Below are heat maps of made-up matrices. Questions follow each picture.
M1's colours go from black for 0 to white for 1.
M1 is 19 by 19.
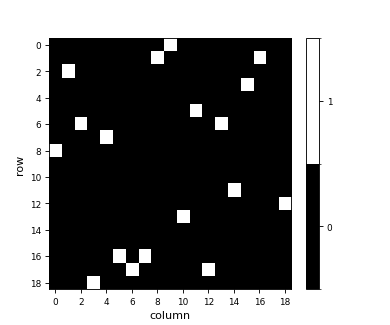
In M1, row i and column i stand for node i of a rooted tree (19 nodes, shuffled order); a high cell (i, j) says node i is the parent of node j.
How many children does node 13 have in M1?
1
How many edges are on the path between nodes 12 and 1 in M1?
4
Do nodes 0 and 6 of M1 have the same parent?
no
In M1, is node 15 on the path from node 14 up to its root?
no
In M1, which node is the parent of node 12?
17
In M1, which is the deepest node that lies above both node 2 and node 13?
6
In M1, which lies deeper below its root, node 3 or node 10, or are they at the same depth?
the same depth
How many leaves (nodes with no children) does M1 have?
5
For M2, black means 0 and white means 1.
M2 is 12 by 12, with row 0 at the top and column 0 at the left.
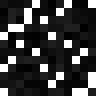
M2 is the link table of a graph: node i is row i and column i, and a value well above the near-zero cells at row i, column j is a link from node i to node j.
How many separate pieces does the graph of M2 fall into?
1
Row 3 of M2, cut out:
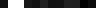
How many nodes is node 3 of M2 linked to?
2
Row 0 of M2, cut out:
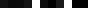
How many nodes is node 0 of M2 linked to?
3
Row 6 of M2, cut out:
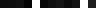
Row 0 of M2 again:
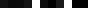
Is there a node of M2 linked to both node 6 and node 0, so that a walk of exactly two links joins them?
yes
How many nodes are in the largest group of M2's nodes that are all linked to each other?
2
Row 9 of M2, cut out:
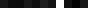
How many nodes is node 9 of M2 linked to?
2
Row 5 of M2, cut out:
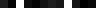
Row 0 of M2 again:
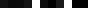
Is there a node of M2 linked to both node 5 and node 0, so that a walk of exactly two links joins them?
yes
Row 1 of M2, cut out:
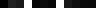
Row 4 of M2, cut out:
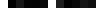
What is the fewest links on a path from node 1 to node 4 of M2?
5
